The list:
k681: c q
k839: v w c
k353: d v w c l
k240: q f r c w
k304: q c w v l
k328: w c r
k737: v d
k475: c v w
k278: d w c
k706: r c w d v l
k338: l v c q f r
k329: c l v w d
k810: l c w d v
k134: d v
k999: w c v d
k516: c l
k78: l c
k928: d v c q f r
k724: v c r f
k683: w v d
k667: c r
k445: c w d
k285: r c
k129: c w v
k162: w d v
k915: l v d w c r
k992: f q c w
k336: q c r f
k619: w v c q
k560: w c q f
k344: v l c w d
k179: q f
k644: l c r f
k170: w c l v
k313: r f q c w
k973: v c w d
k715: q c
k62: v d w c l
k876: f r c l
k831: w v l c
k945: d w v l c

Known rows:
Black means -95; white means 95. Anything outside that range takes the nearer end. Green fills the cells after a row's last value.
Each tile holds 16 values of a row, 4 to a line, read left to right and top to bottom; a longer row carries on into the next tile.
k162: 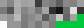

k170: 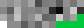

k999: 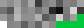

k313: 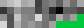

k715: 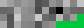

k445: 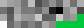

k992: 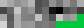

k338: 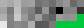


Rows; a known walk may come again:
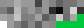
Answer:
k831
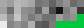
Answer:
k915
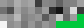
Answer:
k162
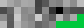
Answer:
k240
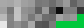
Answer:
k338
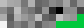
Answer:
k329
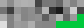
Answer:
k945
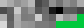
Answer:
k992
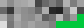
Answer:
k278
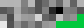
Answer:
k667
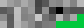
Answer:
k179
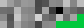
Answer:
k715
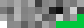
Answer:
k999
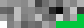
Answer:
k560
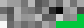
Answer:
k445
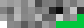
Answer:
k170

